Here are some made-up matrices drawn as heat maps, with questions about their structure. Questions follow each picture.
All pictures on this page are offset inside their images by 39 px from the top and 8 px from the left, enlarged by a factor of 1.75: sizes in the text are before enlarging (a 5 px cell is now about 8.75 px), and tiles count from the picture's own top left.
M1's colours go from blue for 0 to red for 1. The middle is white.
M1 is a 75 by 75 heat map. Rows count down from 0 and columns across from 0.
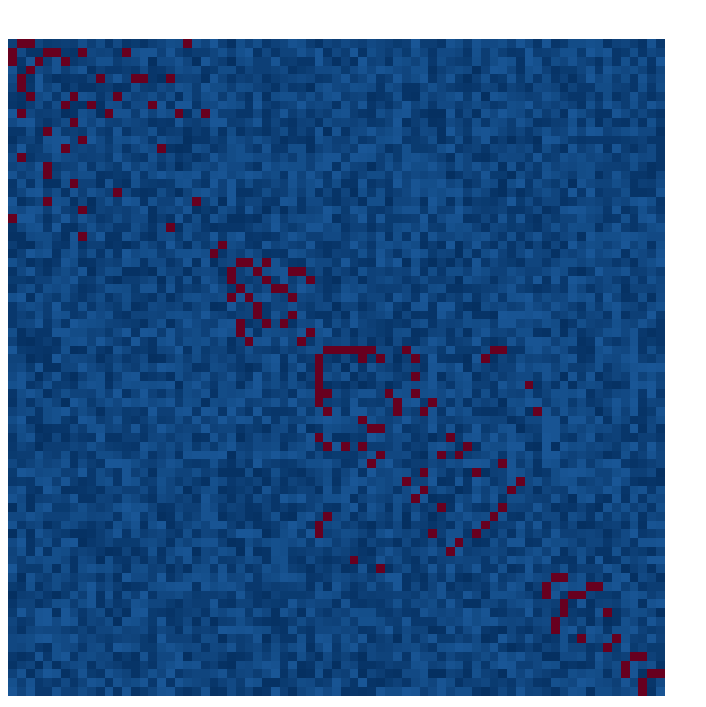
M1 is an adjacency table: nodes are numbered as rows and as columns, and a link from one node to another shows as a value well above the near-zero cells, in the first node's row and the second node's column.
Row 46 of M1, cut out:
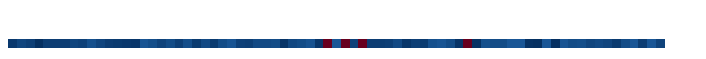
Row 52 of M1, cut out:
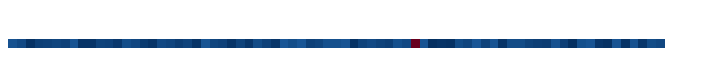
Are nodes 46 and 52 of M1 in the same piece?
yes
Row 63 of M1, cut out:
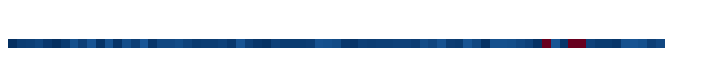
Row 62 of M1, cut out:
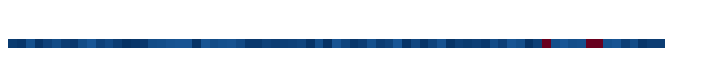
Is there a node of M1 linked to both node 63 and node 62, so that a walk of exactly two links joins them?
yes
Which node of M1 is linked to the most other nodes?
node 35
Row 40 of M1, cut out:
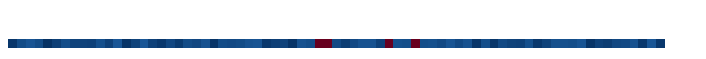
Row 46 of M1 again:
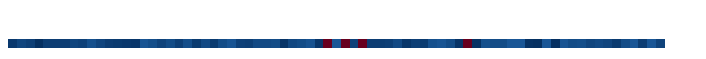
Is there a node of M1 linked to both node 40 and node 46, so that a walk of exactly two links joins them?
yes
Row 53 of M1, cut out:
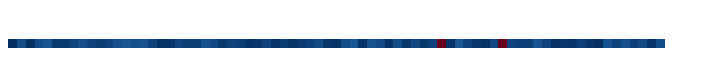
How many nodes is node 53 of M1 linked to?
2
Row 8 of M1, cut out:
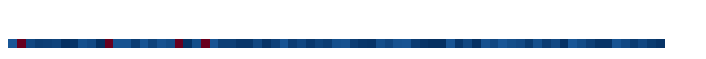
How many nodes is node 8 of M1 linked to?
4
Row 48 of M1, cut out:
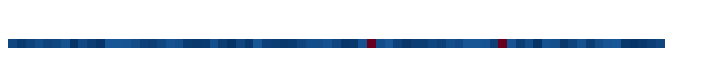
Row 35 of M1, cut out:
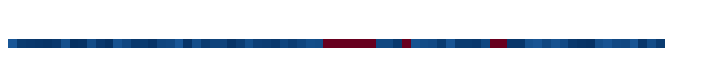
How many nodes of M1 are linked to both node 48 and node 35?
2
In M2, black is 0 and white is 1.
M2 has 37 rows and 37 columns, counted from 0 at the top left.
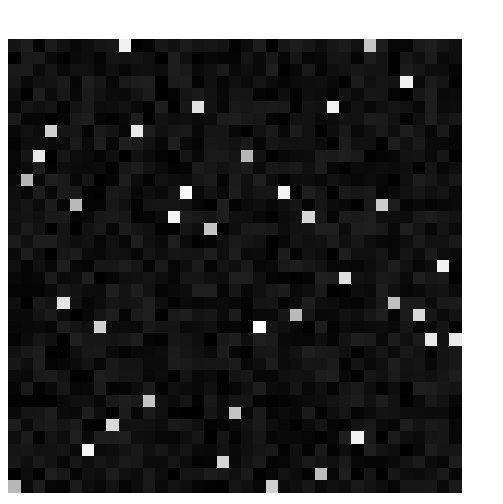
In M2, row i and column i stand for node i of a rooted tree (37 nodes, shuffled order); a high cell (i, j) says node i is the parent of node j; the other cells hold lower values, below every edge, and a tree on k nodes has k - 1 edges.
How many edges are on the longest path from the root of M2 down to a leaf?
7
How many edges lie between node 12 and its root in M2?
0
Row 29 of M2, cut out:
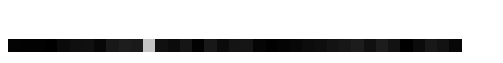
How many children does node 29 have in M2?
1
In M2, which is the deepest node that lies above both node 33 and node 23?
22
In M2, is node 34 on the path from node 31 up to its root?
no
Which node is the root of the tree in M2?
12
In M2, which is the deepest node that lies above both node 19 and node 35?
14
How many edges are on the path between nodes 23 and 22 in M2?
1
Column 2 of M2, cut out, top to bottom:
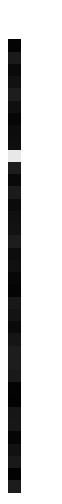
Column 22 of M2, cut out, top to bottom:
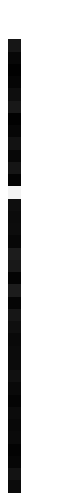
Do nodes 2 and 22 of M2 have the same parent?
no
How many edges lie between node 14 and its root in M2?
1
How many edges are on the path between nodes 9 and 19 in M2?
1
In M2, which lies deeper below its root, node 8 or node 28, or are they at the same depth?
the same depth
